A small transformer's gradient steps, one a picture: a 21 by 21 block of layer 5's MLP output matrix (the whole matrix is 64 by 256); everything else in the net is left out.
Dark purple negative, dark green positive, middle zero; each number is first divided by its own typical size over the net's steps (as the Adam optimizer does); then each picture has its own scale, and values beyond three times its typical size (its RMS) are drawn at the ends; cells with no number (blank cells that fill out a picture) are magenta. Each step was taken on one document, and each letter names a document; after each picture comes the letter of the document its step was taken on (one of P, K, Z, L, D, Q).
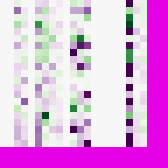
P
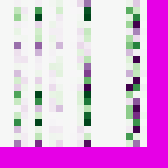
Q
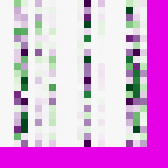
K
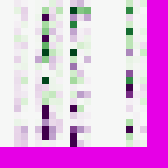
P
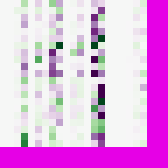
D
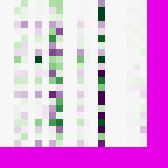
D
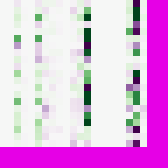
Q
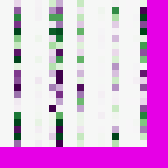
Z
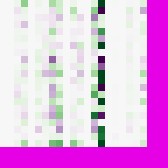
D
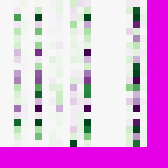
Q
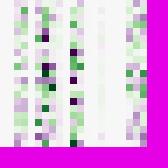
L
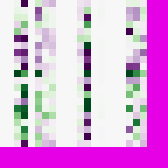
K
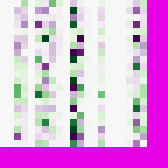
L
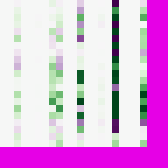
Z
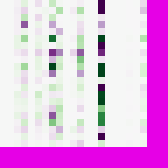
D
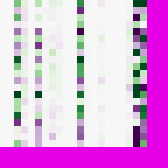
L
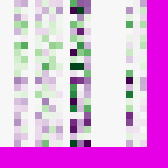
P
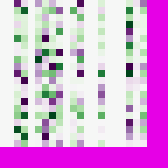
P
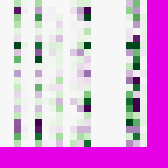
Q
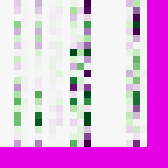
Q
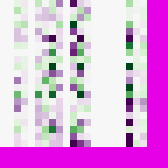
P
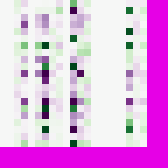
P
